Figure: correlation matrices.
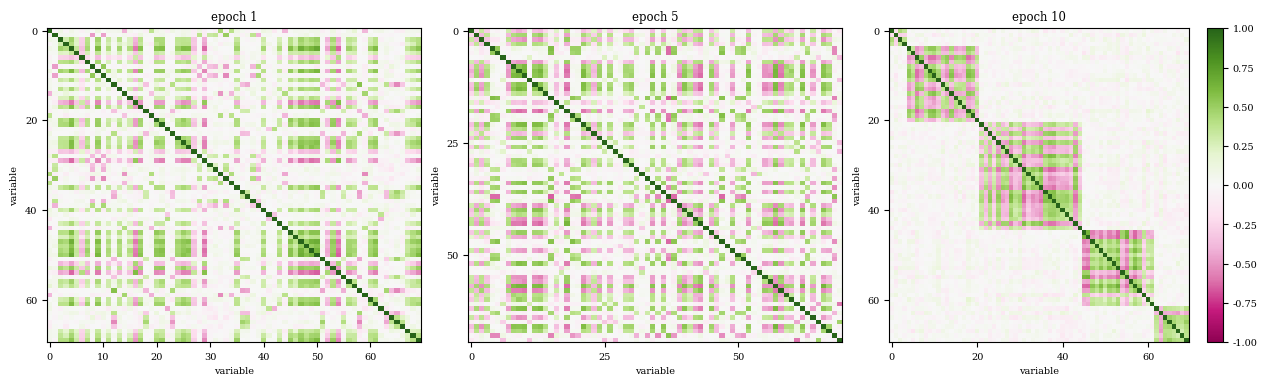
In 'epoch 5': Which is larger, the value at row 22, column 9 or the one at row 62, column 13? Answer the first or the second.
the second
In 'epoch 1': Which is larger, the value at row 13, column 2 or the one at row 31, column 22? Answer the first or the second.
the first
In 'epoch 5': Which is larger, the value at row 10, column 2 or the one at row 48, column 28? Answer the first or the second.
the second
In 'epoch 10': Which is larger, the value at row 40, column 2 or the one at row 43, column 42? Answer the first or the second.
the first
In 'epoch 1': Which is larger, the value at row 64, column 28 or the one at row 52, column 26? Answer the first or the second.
the first
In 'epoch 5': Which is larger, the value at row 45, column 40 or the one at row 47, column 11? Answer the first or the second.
the first
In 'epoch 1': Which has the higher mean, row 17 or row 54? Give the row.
17
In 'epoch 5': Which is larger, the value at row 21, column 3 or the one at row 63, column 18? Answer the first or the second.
the first
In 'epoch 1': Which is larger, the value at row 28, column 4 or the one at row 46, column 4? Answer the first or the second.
the second
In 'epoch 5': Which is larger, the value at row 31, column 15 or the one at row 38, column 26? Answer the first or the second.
the first
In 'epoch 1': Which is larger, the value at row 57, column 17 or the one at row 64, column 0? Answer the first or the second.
the first
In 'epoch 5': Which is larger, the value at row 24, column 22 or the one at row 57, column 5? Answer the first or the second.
the first
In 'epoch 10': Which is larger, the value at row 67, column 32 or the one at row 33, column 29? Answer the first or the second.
the first
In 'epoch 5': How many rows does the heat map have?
70
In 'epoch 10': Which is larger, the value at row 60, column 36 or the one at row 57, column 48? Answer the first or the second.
the second
